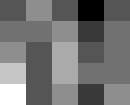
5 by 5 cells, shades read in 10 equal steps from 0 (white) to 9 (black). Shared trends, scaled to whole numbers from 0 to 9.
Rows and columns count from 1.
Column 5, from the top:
6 5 5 5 4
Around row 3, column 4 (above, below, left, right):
7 5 3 5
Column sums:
17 27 20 34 25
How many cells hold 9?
1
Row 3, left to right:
4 6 3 6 5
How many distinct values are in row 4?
4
